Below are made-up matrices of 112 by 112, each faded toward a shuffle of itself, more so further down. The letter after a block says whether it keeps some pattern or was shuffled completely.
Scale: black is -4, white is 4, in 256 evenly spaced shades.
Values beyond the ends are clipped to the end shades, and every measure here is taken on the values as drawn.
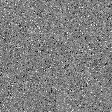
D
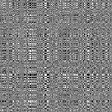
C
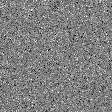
D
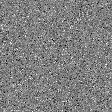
D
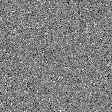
D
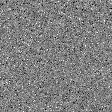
D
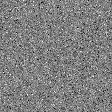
D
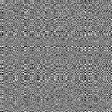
C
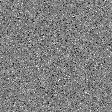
D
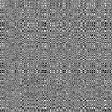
C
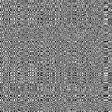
C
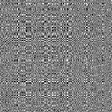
C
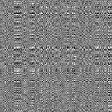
C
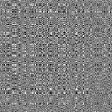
C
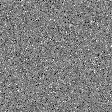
D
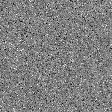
D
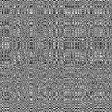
C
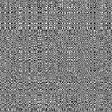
C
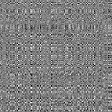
C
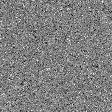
D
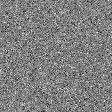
D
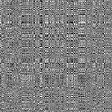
C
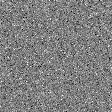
D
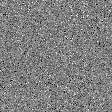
D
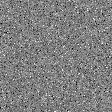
D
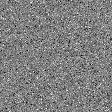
D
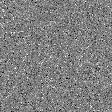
D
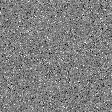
D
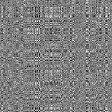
C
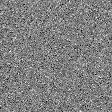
D
